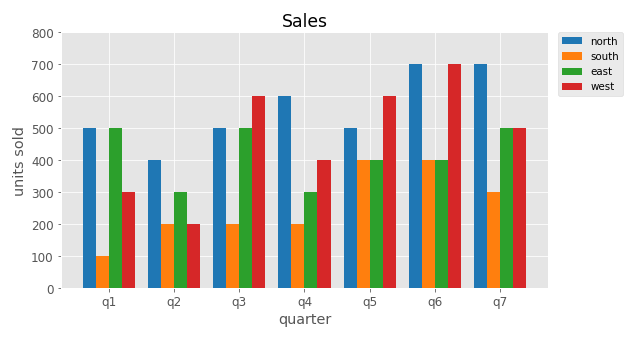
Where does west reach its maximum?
q6
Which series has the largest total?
north
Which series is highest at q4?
north
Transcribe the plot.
Title: Sales
x-axis: quarter, ticks q1 q2 q3 q4 q5 q6 q7
y-axis: units sold, ticks 0 100 200 300 400 500 600 700 800
Legend: north, south, east, west
Values:
north: 500 400 500 600 500 700 700
south: 100 200 200 200 400 400 300
east: 500 300 500 300 400 400 500
west: 300 200 600 400 600 700 500
